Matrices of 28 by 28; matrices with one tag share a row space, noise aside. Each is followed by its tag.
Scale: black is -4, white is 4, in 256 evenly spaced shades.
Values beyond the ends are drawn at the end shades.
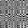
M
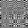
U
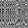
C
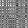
C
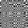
U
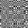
U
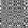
U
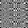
U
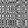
C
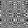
U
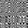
M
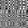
M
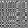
C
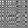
C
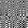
M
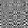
U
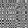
C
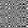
M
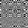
U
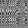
C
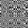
U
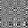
U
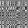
C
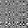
M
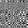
M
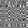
M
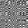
M
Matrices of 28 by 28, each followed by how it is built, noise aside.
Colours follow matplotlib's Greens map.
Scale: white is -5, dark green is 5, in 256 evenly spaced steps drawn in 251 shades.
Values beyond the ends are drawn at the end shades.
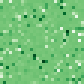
sparse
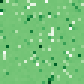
sparse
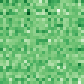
low rank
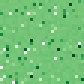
sparse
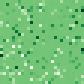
sparse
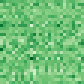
low rank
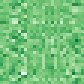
low rank
